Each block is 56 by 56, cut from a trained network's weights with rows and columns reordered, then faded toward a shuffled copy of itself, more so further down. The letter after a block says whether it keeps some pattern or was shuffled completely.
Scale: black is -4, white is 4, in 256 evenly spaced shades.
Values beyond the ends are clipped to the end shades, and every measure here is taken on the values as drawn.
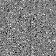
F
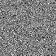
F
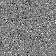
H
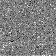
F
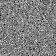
H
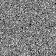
F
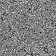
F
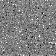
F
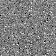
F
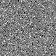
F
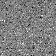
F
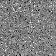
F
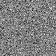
F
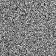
F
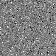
H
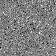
H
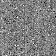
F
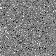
H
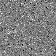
H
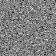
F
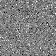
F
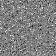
H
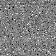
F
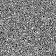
H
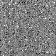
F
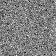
H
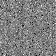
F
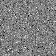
H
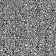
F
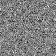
F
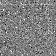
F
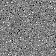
H
